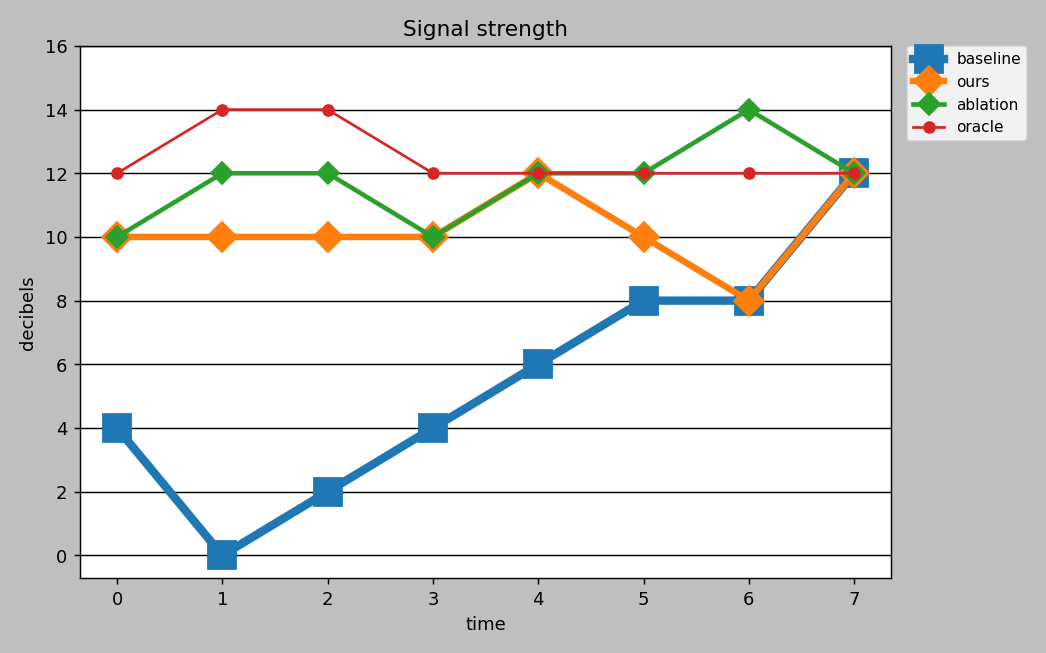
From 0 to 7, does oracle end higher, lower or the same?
the same
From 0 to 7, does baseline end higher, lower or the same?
higher
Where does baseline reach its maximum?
7
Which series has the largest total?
oracle
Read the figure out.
Title: Signal strength
x-axis: time, ticks 0 1 2 3 4 5 6 7
y-axis: decibels, ticks 0 2 4 6 8 10 12 14 16
Legend: baseline, ours, ablation, oracle
Values:
baseline: 4 0 2 4 6 8 8 12
ours: 10 10 10 10 12 10 8 12
ablation: 10 12 12 10 12 12 14 12
oracle: 12 14 14 12 12 12 12 12
